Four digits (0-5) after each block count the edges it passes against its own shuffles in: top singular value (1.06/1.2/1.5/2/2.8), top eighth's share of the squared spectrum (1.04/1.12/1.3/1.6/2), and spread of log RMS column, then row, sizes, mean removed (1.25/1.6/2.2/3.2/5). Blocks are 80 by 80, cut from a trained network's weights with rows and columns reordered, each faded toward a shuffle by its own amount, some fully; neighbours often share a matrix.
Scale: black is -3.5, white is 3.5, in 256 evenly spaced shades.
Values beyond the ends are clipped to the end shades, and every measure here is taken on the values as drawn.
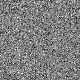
0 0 0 0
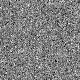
0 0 0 0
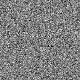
2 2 1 1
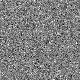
0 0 0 0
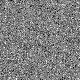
0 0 0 0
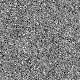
0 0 0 0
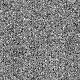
1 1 0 0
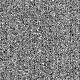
1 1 0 0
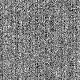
3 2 1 1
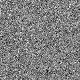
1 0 0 0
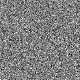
2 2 0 0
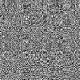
4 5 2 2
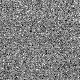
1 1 0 0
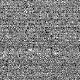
3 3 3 1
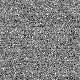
1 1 1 0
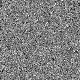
1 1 0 0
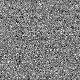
0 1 0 0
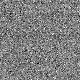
1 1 0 0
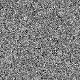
2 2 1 1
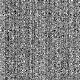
3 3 1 2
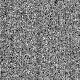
2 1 0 0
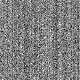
3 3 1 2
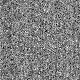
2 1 0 0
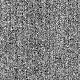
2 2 0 0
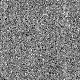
1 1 0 0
